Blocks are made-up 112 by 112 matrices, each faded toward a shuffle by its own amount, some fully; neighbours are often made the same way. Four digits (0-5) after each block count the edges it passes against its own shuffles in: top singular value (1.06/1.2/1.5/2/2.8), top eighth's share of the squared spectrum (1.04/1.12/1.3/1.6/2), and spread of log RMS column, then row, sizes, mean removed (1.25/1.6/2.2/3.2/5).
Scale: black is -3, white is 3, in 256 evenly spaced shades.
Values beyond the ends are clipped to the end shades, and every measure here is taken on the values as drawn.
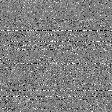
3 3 0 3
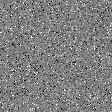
0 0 0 0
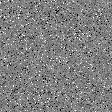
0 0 0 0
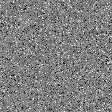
1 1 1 0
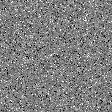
0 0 0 0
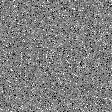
0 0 0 0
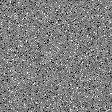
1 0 0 0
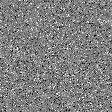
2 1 0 0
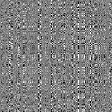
5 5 4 3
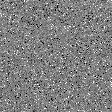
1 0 0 0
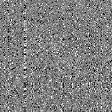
4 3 3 2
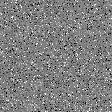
3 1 0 0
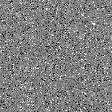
4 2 1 1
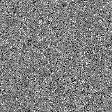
0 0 2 0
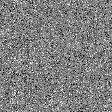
0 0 1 0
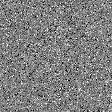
0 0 1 0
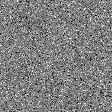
0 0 1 0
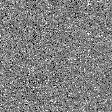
0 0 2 0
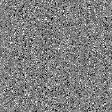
1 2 3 0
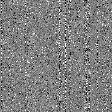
2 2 3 0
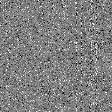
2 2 2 0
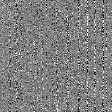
2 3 4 0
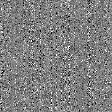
1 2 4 0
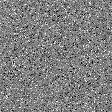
2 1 0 0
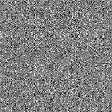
4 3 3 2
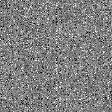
3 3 2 1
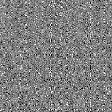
4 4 3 2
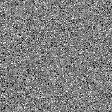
3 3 2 1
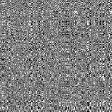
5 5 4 3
